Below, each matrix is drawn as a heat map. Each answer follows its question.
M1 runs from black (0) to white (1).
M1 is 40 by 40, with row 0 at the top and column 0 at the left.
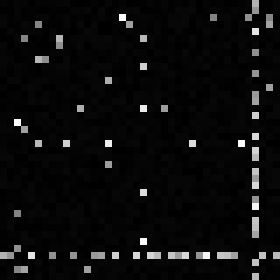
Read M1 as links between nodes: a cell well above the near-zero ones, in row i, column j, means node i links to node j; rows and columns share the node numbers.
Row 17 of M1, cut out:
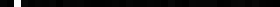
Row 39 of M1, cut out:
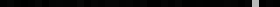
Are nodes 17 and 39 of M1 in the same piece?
no
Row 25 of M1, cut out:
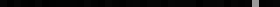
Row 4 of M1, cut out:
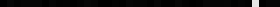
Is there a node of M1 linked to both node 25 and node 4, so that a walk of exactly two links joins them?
yes
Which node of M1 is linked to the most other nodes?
node 36
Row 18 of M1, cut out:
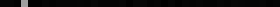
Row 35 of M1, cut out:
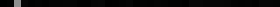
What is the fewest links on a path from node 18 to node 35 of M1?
4
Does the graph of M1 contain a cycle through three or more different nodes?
no
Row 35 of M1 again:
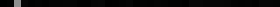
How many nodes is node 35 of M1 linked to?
1
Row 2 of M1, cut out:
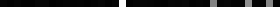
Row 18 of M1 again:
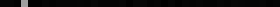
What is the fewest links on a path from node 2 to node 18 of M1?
3
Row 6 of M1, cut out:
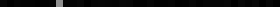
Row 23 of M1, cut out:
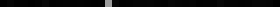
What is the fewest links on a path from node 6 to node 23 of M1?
5
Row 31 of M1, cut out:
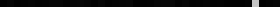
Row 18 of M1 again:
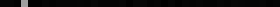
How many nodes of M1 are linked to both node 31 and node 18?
0
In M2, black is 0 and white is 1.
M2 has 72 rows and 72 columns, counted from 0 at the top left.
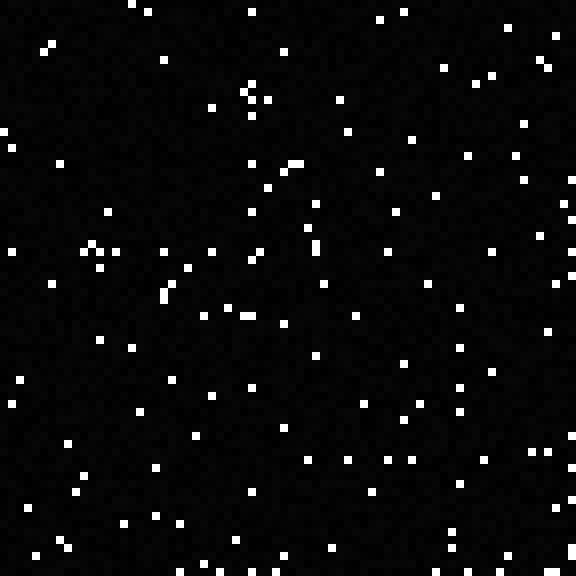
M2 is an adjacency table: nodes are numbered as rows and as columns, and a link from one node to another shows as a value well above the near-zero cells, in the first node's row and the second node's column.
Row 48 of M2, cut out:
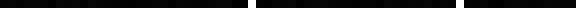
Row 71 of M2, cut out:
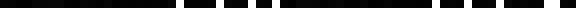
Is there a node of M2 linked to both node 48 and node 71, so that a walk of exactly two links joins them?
yes
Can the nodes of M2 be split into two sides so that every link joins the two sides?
yes
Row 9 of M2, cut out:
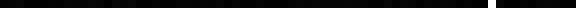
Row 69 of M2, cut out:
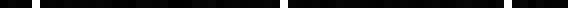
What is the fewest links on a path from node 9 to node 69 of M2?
4
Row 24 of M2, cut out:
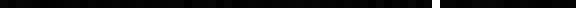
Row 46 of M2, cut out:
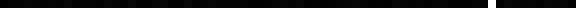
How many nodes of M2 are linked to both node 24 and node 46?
0
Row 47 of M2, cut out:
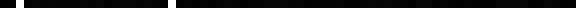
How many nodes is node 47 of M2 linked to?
2
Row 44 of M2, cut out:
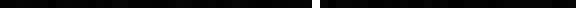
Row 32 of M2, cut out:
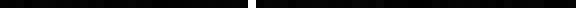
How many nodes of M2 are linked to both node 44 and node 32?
0
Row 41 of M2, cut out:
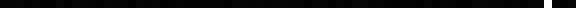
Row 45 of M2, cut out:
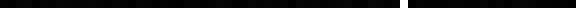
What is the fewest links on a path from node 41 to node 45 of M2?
6
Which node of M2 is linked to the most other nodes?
node 31
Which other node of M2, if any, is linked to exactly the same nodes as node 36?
node 37
